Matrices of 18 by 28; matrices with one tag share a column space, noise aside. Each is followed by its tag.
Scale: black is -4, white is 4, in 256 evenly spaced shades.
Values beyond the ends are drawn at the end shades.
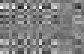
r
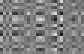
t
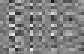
t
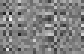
t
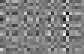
t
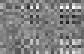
r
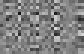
t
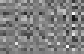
t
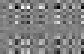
r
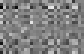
r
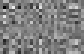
r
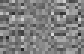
t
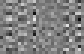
t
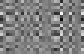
t
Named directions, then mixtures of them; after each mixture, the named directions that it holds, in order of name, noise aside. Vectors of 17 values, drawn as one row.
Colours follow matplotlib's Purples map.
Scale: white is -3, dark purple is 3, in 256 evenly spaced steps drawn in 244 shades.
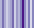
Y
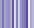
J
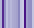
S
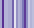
J, S, Y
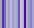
S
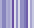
J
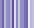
J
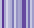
S, Y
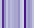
S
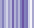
J, Y
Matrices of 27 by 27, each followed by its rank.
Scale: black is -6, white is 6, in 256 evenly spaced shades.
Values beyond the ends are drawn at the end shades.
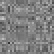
three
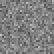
full rank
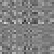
three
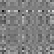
two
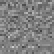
five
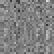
five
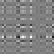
one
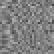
five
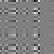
one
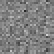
five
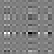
one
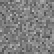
full rank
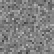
full rank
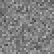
full rank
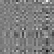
three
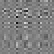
two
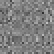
five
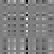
one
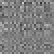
three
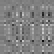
two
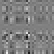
two
